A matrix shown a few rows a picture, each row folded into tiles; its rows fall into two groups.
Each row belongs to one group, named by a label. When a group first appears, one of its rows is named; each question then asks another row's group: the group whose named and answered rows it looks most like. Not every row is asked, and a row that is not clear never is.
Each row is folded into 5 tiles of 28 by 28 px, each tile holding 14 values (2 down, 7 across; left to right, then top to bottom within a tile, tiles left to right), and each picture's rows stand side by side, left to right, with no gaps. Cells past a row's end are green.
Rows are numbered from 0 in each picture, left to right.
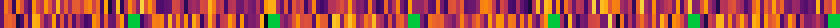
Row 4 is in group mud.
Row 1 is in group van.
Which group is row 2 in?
van
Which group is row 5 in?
van
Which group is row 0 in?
mud
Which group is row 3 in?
van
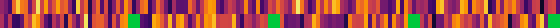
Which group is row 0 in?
mud
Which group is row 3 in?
mud
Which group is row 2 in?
mud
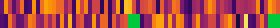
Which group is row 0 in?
mud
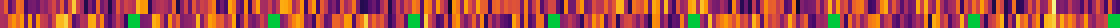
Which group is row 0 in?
van
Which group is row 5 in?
van
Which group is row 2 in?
van
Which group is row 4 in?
mud
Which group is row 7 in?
van
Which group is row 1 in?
van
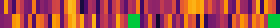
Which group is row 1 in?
mud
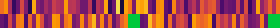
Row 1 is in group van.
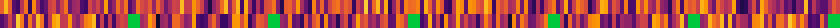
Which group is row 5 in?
van
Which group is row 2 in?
mud
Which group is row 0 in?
van
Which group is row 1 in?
mud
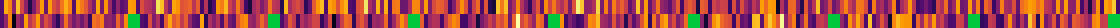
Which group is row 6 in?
van
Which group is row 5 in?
van
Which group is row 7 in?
mud
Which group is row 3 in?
mud
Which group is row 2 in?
mud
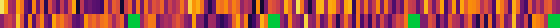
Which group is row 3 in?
mud
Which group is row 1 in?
mud
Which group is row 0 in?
van
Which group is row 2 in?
mud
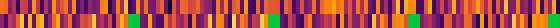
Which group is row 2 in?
mud
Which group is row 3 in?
mud
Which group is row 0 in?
van
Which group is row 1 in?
mud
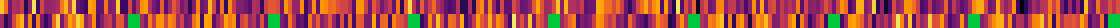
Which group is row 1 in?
van
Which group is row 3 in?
van
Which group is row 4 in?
mud
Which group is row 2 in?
mud
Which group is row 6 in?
van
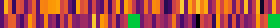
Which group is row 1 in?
mud
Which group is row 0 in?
mud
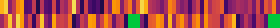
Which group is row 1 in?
van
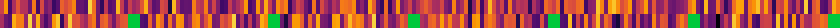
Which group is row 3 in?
van
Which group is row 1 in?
van
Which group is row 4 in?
mud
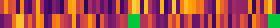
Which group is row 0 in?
van
